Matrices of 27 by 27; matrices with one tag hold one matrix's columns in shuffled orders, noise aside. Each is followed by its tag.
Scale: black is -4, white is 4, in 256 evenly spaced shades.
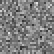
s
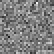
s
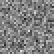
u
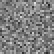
s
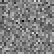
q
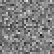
q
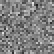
s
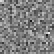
q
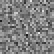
q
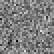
u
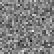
u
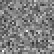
u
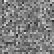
q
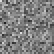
q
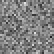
s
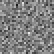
s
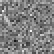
u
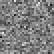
s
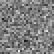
u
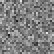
q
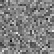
u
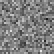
u
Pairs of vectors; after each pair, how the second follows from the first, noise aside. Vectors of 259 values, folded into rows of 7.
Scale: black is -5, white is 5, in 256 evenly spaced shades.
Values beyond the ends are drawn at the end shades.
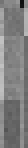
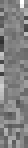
sign-scrambled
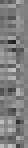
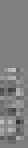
partly zeroed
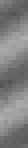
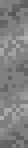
partly zeroed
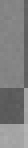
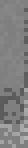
partly zeroed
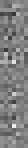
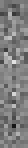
sign-scrambled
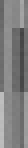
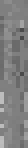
partly zeroed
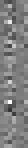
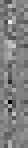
sign-scrambled
